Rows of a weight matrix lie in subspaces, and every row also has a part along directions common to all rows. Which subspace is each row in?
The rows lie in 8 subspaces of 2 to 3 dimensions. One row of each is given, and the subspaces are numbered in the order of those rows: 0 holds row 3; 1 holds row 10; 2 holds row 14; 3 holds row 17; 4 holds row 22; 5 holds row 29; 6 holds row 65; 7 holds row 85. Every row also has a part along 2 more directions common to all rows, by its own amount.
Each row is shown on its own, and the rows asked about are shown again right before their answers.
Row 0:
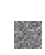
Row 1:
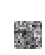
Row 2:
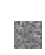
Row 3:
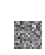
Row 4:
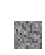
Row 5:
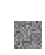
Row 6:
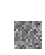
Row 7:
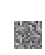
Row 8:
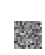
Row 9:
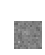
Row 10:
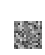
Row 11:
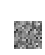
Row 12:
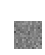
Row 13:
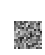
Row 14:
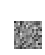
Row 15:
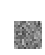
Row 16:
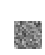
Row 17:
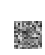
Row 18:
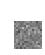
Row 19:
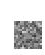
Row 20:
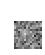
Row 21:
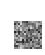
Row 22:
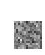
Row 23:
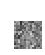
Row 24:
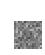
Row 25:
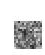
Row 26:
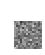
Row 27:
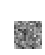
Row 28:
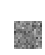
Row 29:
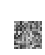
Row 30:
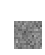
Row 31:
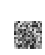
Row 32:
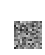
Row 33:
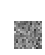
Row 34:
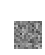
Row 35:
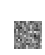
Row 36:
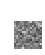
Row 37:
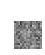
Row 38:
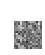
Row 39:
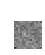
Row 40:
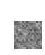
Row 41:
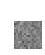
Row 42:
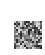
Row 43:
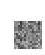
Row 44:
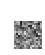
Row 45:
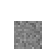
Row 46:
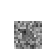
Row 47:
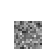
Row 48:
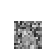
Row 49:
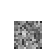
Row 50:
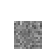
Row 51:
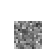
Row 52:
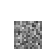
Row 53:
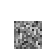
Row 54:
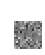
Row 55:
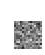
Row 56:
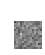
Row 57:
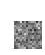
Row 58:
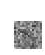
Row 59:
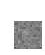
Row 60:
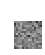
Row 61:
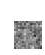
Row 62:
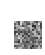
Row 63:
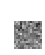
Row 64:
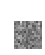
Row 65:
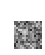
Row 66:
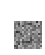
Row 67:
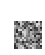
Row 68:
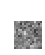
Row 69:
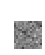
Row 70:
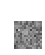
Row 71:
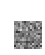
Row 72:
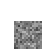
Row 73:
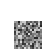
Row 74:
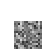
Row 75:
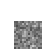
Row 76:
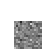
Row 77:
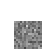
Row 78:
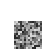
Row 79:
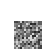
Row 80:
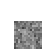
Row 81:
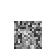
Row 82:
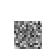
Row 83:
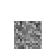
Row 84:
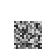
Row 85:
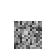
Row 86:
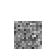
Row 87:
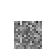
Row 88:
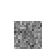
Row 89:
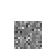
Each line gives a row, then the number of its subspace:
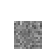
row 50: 2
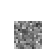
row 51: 4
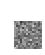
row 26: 6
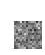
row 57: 1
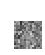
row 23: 5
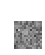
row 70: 7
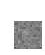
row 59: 3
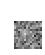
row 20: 2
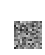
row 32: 6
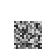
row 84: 1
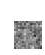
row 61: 0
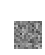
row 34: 1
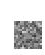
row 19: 3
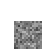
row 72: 0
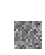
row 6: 7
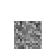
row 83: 4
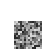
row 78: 5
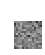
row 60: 3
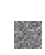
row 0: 5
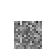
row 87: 7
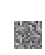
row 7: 7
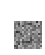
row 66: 2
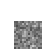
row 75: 7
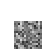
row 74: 1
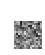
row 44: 4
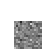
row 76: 6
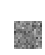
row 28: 7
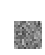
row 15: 6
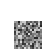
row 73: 6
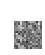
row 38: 1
